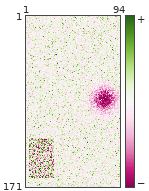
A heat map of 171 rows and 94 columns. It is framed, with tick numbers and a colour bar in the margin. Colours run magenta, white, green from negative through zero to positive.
Roughest part: bottom left. Ninth with the lowest average: middle right. Dips: one, in the middle right. Odd patch: rougher, in the bottom left. Stripes: none.
